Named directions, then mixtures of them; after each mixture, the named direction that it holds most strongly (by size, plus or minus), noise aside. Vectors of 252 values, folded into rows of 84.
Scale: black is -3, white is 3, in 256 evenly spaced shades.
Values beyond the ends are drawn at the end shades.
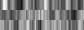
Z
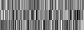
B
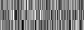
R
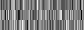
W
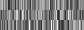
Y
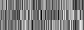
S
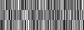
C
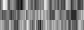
Z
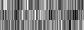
R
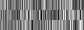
S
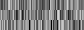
Y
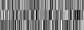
B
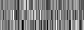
R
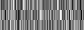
W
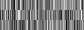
W
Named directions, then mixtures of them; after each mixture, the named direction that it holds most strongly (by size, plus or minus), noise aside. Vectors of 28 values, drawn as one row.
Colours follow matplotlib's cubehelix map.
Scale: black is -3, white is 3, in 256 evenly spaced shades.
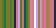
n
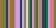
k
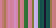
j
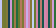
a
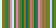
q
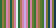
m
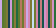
a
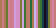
j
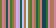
k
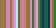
j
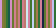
a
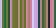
a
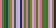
k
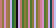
m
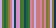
n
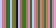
m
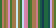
m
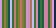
a
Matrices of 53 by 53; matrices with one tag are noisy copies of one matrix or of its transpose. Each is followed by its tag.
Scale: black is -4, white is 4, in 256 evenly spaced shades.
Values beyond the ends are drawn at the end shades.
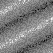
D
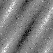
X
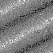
D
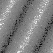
D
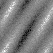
X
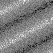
D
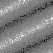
D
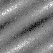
X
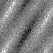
X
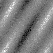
X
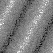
D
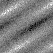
X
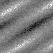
X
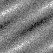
X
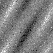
X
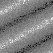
D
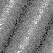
D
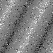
D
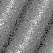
D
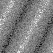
D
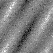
X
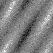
X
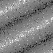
D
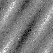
X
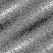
X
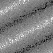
D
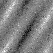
X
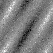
X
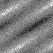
X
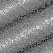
D
